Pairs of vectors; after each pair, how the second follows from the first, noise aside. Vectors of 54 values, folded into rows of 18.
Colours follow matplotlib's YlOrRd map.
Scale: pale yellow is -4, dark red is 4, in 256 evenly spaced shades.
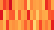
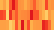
shuffled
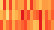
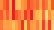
reversed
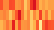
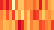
reversed
